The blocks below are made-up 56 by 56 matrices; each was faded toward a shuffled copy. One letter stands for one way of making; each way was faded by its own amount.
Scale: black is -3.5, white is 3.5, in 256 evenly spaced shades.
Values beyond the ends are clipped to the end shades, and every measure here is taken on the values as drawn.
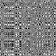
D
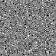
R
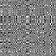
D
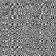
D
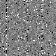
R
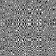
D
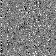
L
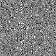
R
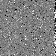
L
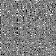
R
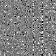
R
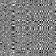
D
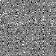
R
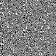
L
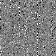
L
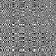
D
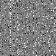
L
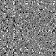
R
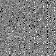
L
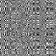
D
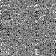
R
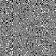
R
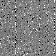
L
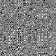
R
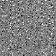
R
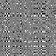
D
